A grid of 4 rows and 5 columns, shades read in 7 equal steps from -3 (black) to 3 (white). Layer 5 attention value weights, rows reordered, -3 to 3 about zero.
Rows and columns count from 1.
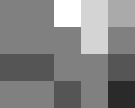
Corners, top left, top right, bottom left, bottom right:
0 1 0 -2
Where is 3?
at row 1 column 3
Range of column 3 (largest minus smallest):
4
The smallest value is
-2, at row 4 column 5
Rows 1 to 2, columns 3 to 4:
3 2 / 0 2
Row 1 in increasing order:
0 0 1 2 3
